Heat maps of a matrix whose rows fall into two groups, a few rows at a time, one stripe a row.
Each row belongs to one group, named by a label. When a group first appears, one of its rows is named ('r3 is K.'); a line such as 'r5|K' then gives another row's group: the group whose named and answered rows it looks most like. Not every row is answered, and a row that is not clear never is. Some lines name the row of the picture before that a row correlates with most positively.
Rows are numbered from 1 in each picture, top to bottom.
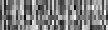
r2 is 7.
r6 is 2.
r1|7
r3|7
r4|2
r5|7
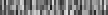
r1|7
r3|2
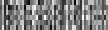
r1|7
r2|2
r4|2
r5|7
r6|7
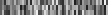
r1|7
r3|2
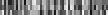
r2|2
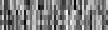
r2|7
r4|7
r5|2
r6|7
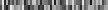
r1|7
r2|7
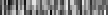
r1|2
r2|2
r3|7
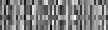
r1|2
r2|7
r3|7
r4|2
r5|7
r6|7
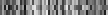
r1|2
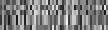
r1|2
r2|7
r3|2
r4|2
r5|2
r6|7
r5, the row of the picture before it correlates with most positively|2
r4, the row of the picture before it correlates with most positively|2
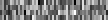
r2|2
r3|2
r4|7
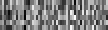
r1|7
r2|7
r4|2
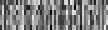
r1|2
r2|7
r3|7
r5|7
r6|7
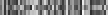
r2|7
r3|2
